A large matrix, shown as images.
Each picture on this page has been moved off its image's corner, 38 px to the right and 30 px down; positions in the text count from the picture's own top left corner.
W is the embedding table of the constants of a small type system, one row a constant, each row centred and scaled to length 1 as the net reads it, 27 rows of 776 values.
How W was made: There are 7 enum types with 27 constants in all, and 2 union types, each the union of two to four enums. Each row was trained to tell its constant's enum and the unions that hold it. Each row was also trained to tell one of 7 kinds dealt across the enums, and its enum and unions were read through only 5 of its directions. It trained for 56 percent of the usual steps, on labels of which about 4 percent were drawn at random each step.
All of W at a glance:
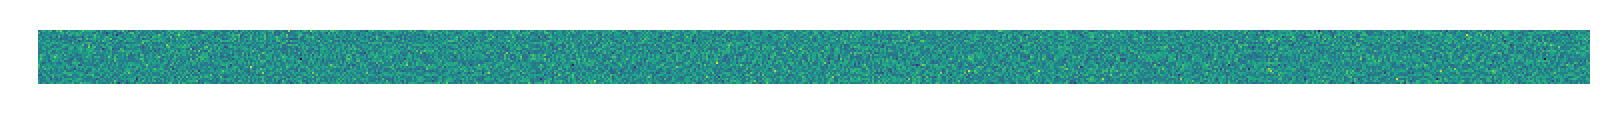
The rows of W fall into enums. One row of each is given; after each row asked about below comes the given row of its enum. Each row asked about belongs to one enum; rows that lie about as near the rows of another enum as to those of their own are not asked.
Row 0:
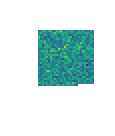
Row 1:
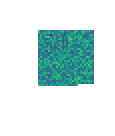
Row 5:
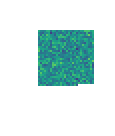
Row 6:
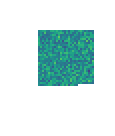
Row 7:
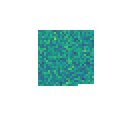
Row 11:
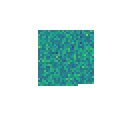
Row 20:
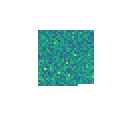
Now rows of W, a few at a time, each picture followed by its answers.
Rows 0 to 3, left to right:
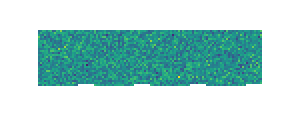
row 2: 11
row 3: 20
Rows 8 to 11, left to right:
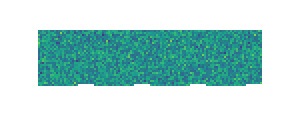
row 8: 11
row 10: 7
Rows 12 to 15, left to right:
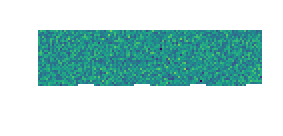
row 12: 6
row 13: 6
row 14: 6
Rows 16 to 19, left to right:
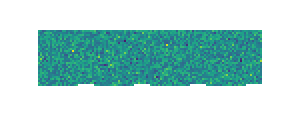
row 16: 5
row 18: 0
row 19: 11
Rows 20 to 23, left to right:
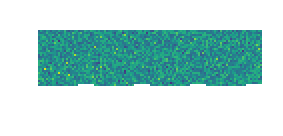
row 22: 0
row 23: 20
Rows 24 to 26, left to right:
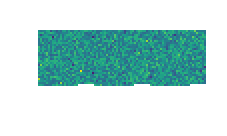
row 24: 1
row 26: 0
